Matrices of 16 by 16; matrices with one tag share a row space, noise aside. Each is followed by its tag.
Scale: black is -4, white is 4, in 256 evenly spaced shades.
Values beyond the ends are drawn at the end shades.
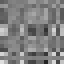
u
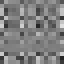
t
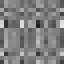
t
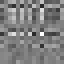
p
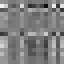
u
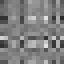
u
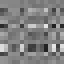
u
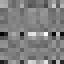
u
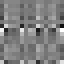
t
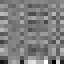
u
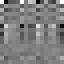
t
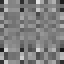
t
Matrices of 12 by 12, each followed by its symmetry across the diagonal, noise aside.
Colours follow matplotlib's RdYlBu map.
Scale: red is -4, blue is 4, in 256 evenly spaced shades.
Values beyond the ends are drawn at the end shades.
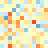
neither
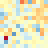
neither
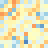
symmetric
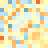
symmetric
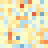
neither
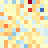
neither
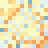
symmetric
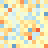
symmetric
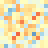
symmetric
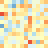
neither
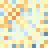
symmetric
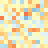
neither
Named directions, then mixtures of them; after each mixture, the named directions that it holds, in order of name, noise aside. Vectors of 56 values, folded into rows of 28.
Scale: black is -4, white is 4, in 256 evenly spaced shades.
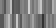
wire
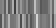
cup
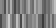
cup, wire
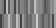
cup, wire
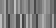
cup, wire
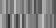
cup, wire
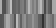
wire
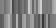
wire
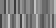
cup, wire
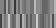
cup, wire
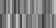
cup, wire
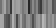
wire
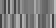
cup, wire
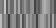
cup, wire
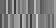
cup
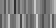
cup, wire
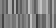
cup, wire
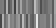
cup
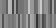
cup, wire
